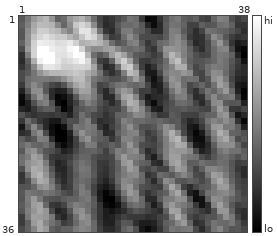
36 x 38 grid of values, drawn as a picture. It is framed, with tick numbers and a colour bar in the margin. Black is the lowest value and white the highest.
Average level on the scale: 40%. Stripes: upright, repeating 5 times. Bumps: one, in the top left. Lone odd cells: none. Ninth with the highest average: top left.
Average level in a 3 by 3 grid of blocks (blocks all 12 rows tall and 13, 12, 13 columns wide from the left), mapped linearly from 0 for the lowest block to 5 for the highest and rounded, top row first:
5 1 1
0 1 1
2 0 1
